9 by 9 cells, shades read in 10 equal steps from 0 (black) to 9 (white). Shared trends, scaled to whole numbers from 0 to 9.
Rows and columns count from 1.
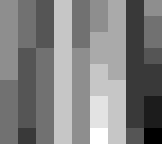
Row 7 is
4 3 4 7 5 8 7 2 1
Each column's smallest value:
4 2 3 7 4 5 6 2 0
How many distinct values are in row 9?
7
